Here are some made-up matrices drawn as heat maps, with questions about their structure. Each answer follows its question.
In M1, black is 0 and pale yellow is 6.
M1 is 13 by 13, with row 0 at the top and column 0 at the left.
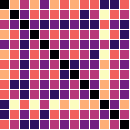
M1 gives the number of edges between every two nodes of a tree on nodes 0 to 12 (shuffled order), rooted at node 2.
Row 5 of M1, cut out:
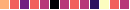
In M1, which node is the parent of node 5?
9
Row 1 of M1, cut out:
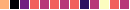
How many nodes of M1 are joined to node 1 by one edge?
1
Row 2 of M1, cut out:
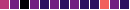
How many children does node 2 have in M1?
5
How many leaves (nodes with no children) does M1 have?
5
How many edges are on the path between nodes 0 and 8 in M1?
4
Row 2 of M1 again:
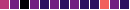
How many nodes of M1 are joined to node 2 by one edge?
5
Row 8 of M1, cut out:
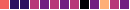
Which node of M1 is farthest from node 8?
10
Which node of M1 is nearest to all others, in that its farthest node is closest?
4
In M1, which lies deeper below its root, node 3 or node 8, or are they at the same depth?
node 3
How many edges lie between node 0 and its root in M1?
3
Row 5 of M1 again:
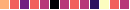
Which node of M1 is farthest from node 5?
10
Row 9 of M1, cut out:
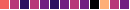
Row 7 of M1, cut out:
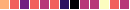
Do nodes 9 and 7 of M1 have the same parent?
no
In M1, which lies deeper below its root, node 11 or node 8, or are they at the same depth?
node 11
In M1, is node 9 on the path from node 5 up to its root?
yes
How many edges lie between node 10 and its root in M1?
4
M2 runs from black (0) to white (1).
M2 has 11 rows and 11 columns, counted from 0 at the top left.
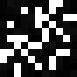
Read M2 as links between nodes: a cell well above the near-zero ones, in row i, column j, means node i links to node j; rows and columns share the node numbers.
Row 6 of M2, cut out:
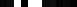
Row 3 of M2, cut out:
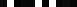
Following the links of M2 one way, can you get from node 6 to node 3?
yes
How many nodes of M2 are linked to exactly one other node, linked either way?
1
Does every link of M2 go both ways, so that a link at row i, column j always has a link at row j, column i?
yes
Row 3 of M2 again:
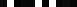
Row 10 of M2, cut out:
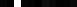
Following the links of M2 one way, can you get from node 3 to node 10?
yes
